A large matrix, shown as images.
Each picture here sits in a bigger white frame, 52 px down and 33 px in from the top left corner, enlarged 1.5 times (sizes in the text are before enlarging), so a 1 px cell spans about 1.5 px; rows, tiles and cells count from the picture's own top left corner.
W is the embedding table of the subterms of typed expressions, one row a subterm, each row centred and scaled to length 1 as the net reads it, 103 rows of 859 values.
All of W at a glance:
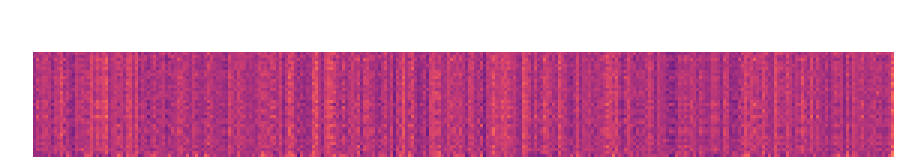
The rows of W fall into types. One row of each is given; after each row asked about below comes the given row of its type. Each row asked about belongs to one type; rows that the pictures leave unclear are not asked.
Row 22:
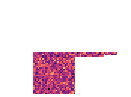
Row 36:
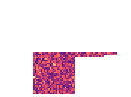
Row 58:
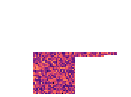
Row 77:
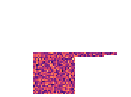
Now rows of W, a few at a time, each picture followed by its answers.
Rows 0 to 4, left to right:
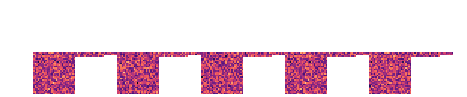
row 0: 36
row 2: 58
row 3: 36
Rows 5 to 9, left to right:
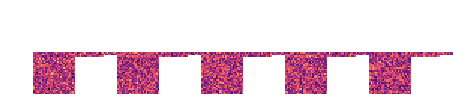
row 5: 22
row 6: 77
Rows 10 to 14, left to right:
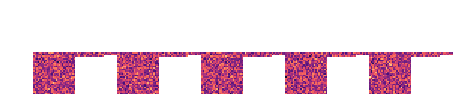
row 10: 36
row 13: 58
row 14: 36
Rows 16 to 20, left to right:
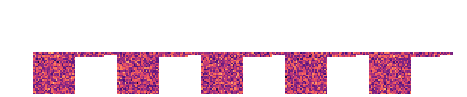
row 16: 36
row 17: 58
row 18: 22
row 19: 58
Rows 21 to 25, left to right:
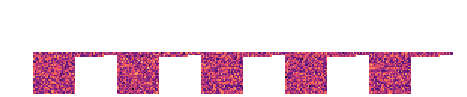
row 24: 77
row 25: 58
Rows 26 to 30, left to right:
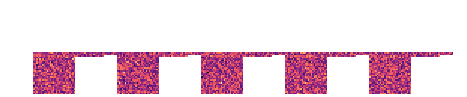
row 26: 77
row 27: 58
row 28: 77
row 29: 36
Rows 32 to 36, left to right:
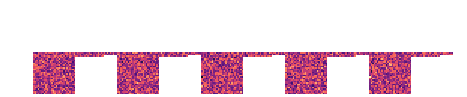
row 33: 36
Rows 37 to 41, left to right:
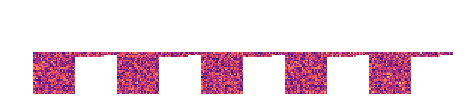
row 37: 58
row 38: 77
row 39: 77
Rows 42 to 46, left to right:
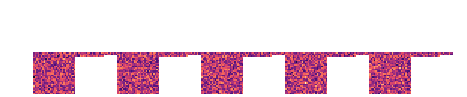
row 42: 58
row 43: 58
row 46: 77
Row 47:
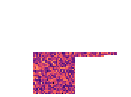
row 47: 58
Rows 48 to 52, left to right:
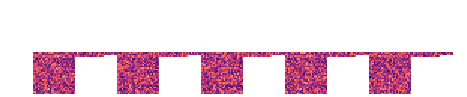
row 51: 36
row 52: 77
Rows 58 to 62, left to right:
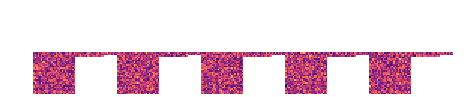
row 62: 58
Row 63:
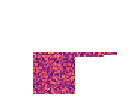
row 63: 36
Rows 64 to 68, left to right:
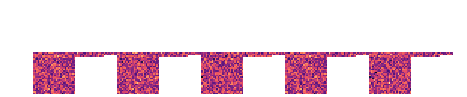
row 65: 36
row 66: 58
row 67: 77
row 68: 77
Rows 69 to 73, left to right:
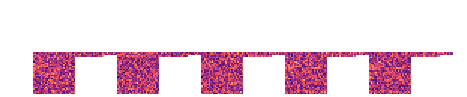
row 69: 22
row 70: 77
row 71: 58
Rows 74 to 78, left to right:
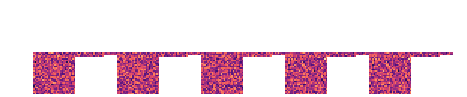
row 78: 77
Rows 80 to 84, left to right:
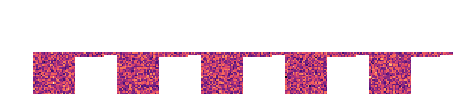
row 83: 77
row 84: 36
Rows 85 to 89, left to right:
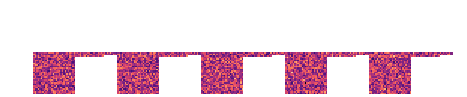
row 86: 58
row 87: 22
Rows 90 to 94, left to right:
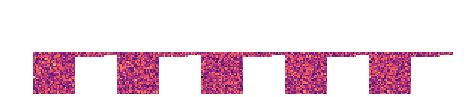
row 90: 36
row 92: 77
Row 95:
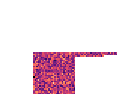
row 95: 58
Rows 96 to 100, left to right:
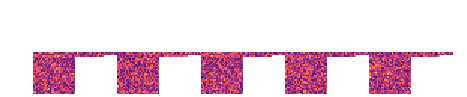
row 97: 58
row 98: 77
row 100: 58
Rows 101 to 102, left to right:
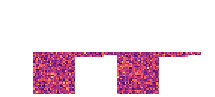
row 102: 22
